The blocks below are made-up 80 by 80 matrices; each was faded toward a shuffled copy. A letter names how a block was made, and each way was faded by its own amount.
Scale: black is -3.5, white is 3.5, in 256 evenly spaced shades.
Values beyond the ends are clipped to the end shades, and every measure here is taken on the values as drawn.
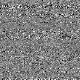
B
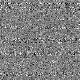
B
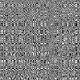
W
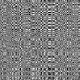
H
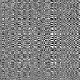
H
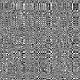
W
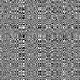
H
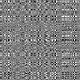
H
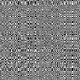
H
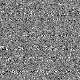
B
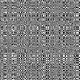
H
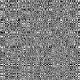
W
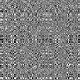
W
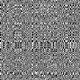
W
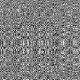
W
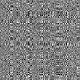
W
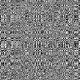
W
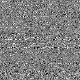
B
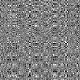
W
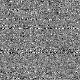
B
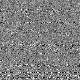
B
